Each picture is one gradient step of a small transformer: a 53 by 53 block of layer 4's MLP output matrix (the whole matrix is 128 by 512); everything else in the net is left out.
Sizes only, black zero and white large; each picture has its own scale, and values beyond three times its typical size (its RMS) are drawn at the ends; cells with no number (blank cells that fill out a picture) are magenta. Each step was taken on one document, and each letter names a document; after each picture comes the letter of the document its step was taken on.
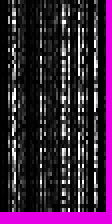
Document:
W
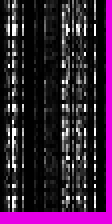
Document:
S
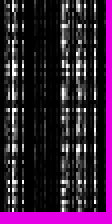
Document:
S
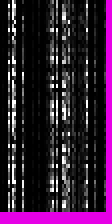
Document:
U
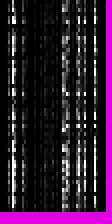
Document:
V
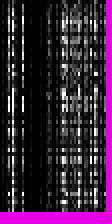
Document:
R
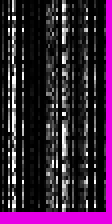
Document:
U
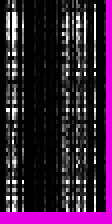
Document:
S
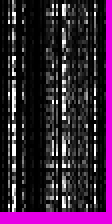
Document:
U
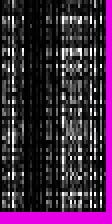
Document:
R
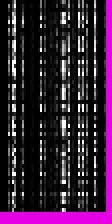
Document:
W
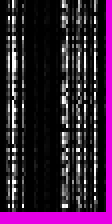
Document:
V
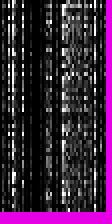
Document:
R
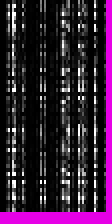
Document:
W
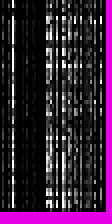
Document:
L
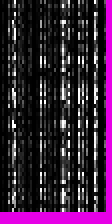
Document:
W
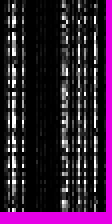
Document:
V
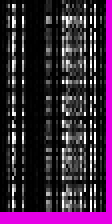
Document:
R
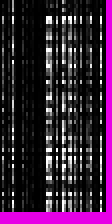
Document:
L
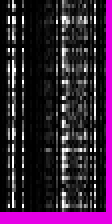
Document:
R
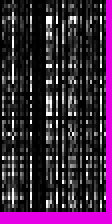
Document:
L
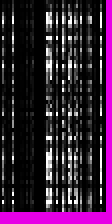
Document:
L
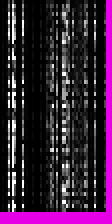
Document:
U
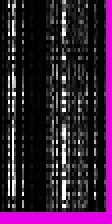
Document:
U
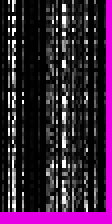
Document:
U
